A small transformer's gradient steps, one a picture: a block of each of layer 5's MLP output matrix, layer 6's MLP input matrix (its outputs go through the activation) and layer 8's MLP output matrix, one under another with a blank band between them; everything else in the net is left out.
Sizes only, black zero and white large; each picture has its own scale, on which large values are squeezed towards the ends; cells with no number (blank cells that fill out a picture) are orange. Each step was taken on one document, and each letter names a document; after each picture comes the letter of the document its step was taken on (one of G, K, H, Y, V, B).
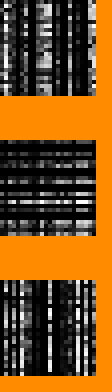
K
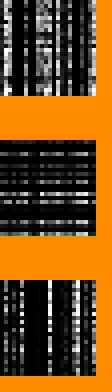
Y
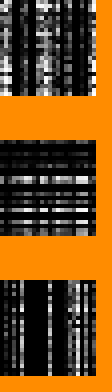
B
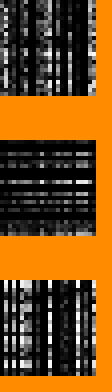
K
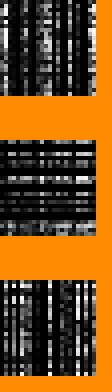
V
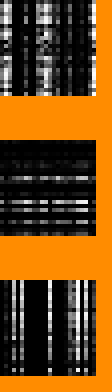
B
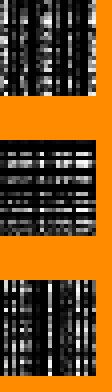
V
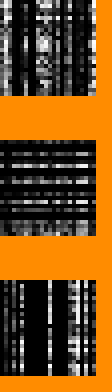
B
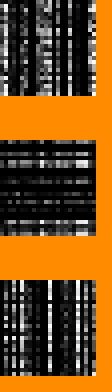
K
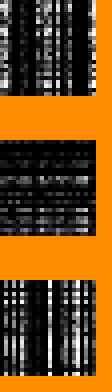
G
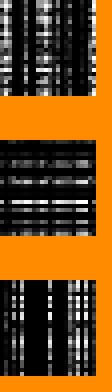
B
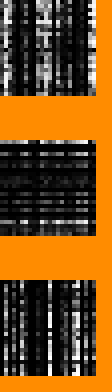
G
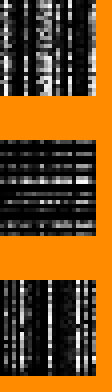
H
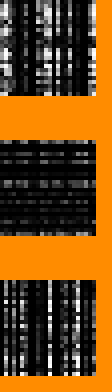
G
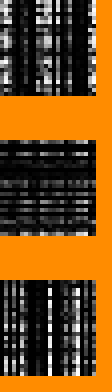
G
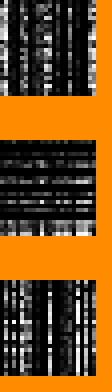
V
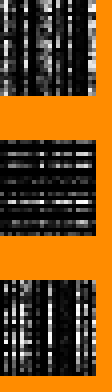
K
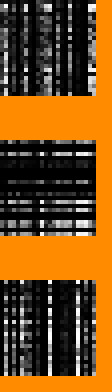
K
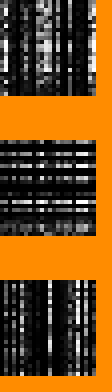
V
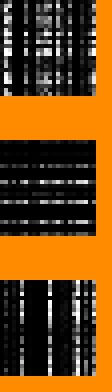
Y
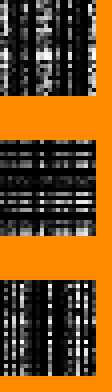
V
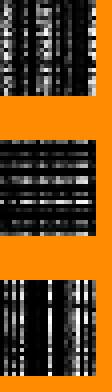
B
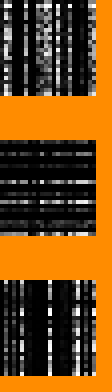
Y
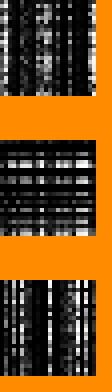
V
